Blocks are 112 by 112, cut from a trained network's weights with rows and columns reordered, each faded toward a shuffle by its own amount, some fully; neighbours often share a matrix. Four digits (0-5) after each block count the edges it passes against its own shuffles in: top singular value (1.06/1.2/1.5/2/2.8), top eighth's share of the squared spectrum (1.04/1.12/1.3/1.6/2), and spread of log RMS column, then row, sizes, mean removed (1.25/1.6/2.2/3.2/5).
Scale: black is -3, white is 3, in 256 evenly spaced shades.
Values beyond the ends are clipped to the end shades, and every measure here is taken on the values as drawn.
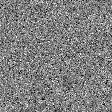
0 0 0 0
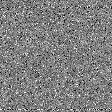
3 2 0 1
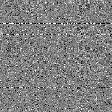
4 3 2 2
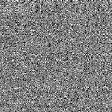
3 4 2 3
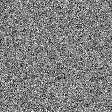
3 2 0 0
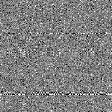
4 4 1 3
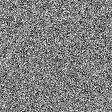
0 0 0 0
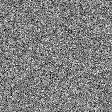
1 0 0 0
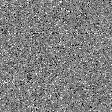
2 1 0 1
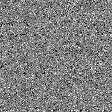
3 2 1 1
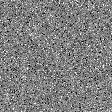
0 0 0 0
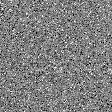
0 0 0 0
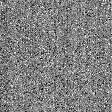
2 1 0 1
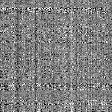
4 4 2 4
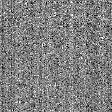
3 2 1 2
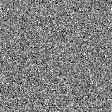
1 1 0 2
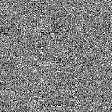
3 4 2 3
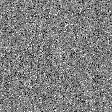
1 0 0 0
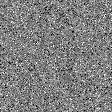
0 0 0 0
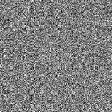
4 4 2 1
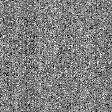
2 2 0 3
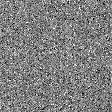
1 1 0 0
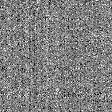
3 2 0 2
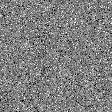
1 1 0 1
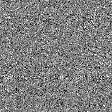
2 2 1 2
